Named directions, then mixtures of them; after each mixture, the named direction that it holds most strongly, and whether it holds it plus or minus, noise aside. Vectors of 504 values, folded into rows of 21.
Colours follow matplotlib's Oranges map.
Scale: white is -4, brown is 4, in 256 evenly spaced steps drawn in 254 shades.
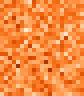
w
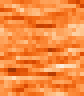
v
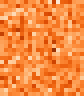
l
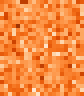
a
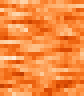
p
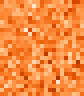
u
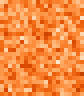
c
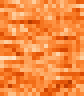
p, plus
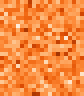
w, minus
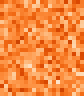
c, minus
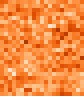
c, minus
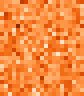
a, plus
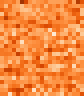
a, plus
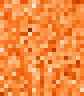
u, plus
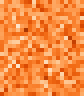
w, minus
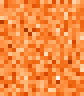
u, minus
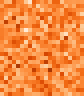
w, plus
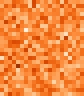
w, plus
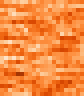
p, plus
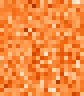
u, minus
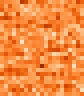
a, plus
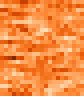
p, minus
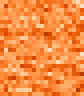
c, plus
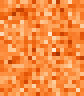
l, minus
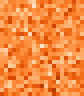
u, plus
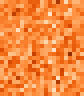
u, minus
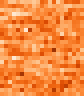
p, plus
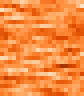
v, minus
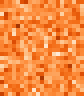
a, plus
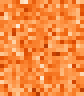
a, minus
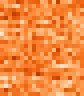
l, minus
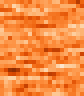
v, plus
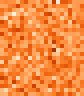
l, plus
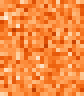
a, minus
